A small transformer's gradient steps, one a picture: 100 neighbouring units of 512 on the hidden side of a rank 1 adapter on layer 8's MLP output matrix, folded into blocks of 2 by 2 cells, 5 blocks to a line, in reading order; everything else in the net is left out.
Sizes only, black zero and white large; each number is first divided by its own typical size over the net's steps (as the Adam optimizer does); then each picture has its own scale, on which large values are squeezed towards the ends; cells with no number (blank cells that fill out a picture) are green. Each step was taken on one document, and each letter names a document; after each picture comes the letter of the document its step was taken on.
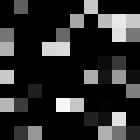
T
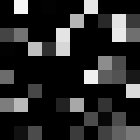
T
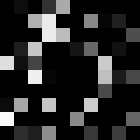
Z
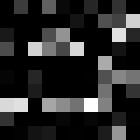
T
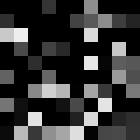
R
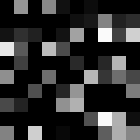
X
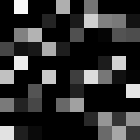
X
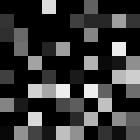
R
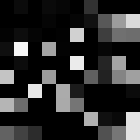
X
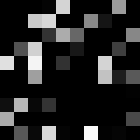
Z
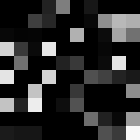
X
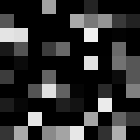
R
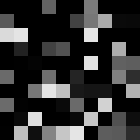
R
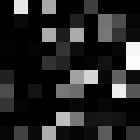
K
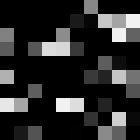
T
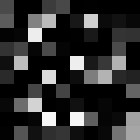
X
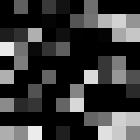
X
